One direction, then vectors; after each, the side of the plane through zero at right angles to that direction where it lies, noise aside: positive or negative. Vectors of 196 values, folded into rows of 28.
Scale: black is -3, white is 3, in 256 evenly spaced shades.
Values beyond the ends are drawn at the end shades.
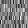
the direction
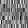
negative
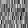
negative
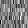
positive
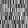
positive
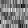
positive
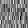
negative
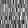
positive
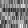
negative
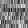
negative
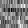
negative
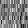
negative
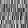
negative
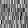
negative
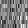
positive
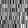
positive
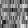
positive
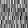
negative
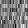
positive
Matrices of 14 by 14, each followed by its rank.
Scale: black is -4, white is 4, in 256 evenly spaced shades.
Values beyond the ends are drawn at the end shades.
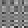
one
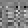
two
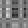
one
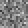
full rank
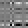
one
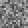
full rank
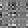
two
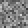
full rank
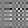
one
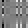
one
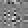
two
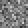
full rank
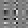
one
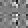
two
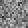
full rank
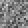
full rank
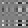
one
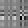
one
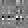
two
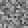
full rank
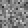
full rank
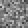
full rank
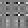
one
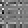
two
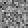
full rank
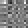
two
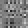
two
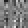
two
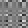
one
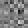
two
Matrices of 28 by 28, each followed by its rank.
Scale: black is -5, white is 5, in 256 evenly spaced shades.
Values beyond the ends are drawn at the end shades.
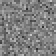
full rank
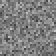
full rank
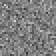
full rank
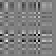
one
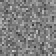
full rank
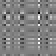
one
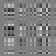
one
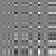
one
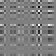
one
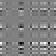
one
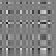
one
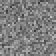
full rank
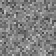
full rank
